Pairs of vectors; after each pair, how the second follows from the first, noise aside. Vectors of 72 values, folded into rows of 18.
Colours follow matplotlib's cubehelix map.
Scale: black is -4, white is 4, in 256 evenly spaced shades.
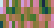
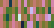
shuffled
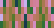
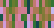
reversed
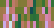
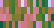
shuffled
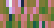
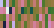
shuffled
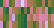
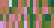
shuffled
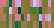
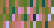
shuffled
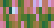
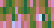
reversed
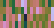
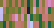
reversed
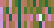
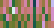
reversed
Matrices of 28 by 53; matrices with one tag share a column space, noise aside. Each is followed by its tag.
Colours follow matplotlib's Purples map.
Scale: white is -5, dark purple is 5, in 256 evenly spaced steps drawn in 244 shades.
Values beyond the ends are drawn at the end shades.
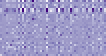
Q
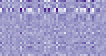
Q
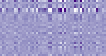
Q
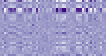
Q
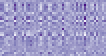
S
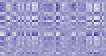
S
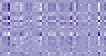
S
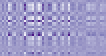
S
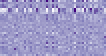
Q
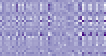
S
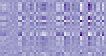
S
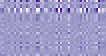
Q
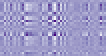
S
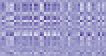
S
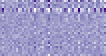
Q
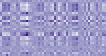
S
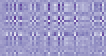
S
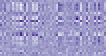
S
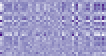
S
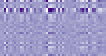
Q
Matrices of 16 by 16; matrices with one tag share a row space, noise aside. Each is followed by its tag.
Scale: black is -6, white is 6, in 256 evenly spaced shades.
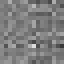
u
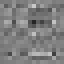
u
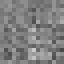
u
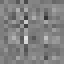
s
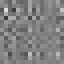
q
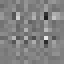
s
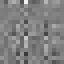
s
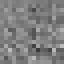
u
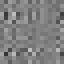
q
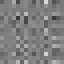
s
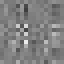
s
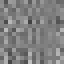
q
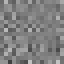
q
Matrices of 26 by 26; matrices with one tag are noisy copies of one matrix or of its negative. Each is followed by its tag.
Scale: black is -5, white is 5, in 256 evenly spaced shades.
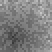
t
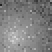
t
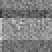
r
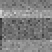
r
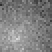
t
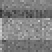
r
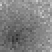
t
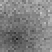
t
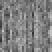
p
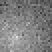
t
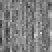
p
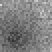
t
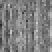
p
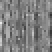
p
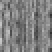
p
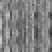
p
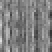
p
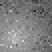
t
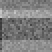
r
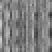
p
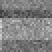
r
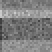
r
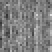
p
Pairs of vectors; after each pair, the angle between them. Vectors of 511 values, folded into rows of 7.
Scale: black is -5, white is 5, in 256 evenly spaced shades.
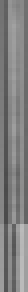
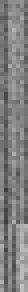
nearly parallel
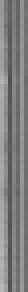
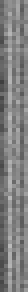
nearly opposite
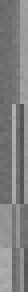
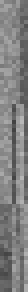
nearly opposite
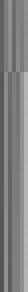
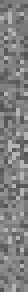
orthogonal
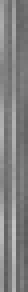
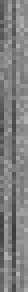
nearly opposite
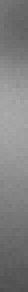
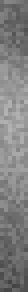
nearly parallel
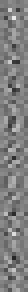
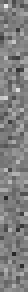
orthogonal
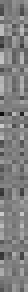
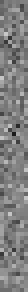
partly aligned
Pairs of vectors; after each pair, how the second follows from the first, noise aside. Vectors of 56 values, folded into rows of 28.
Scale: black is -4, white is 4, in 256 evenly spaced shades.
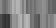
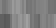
shrunk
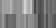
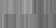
shrunk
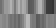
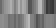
copied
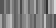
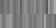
shrunk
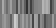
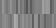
shrunk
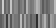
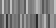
copied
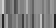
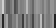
copied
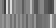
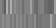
shrunk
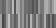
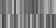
copied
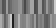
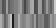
copied
